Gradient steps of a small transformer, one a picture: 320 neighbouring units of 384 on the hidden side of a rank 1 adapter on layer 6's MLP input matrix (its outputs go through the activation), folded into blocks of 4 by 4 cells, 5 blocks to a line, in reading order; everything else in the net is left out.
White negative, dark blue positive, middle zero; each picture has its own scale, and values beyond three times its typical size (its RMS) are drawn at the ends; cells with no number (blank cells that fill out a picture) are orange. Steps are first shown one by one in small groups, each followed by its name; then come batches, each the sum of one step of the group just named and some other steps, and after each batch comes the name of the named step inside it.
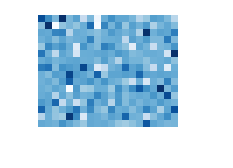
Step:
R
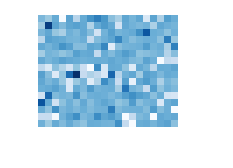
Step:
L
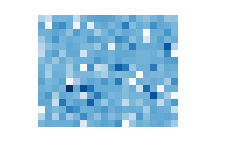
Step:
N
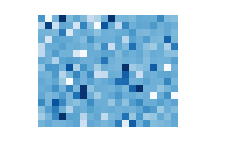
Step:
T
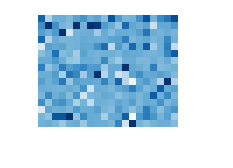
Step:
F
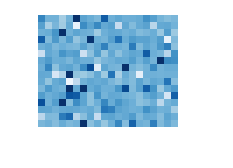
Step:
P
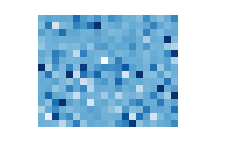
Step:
F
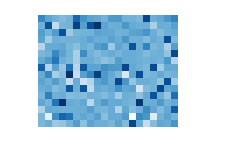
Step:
F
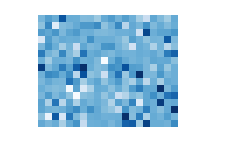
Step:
R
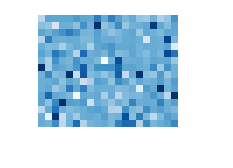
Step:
N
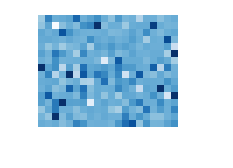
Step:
P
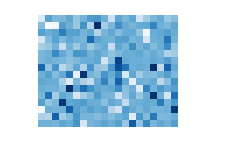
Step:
N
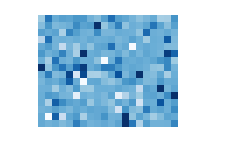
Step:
P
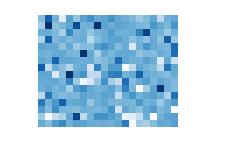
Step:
L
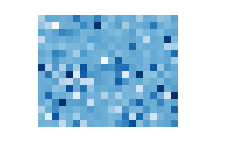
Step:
N
